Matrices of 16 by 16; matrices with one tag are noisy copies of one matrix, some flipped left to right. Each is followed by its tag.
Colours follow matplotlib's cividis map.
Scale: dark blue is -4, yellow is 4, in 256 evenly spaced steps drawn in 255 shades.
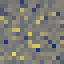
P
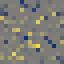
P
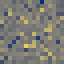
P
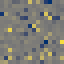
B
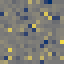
B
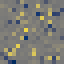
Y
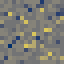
P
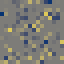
B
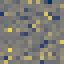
B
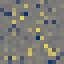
Y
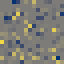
B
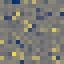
B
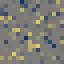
P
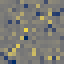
Y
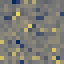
B
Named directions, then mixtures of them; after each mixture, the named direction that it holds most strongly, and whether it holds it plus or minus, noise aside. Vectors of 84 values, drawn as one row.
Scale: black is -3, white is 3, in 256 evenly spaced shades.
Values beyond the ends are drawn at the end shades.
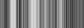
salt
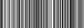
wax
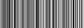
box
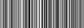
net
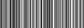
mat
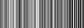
box, minus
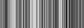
salt, plus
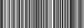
wax, plus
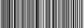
box, plus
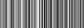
net, plus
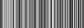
box, minus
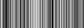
wax, minus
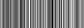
wax, minus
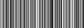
wax, minus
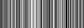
mat, plus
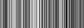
net, plus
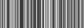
mat, minus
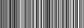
mat, plus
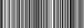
wax, plus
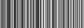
box, plus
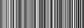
box, minus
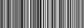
net, minus
